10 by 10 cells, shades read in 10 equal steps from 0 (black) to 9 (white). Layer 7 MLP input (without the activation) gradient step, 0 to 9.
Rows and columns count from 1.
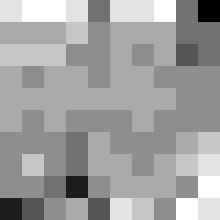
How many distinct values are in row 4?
2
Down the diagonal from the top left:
8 6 7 6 6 5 5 6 5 8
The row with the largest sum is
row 1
